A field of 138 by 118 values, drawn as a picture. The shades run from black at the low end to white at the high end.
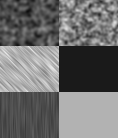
The table splits into 3 rows of 2 panels. Panel 1,1: low, blotchy. Panel 1,2: middling, blotchy, strong in contrast. Panel 2,1: high, slanting down to the right. Panel 2,2: very low, flat. Panel 3,1: low, streaked downward, faint in contrast. Panel 3,2: high, flat.
